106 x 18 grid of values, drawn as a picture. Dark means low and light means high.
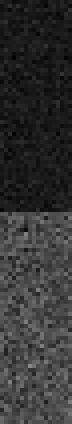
The table splits into 2 rows of 1 panel. Panel 1,1: very low, fine-grained, faint in contrast. Panel 2,1: low, fine-grained.
